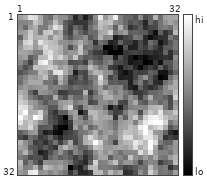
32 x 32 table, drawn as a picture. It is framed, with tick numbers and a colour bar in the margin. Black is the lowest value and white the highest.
Grain: blotchy. Average level on the scale: 50%. Ninth with the lowest average: top right. Histogram: bell-shaped.
